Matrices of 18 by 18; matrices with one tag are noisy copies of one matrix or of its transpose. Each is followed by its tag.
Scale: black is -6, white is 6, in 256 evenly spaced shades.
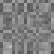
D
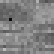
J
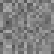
D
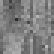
J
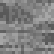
J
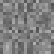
D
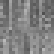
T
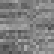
T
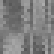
J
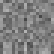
D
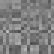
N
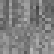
T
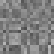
N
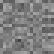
D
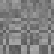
N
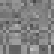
N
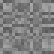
D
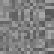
N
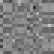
D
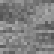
J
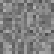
D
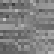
T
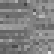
T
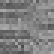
T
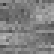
J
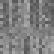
T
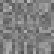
D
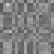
D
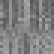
T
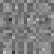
D
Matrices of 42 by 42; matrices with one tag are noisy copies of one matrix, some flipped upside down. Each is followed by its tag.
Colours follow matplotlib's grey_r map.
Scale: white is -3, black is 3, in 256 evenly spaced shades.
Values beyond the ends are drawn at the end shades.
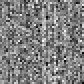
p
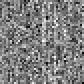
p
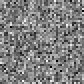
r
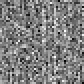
p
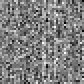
p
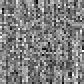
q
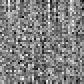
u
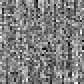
q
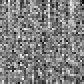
u
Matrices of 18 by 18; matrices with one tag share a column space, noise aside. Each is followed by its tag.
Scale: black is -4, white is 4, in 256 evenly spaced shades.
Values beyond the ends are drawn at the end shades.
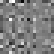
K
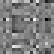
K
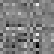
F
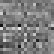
F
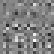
F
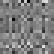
K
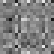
K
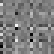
F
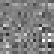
F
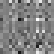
K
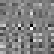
F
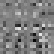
F
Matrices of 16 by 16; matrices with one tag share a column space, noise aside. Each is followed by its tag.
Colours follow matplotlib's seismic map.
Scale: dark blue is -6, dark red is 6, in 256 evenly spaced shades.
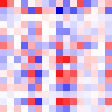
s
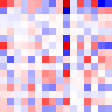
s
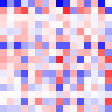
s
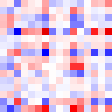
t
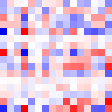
t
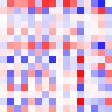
s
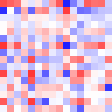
s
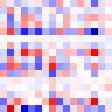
t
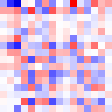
s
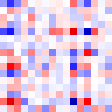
t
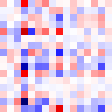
t
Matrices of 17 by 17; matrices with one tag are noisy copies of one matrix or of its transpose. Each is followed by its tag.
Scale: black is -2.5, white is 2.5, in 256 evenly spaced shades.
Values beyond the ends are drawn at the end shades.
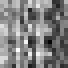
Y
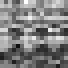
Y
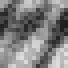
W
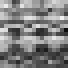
Y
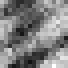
W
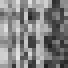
Y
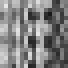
Y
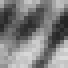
W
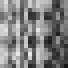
Y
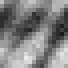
W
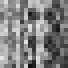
Y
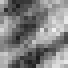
W
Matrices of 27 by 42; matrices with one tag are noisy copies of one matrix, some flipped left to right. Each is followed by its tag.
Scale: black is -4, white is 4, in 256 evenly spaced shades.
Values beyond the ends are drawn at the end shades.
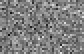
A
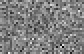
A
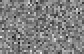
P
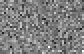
P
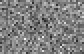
A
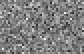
A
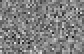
P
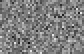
P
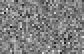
P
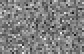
A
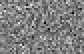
A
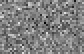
A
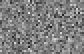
P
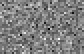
A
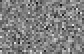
P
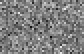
A
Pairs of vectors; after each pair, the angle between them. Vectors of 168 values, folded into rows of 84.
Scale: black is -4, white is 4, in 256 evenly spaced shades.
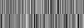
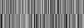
nearly parallel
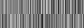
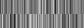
partly opposed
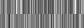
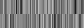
nearly opposite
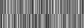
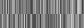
partly aligned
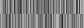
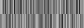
nearly parallel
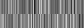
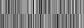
nearly opposite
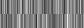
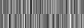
orthogonal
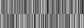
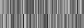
orthogonal
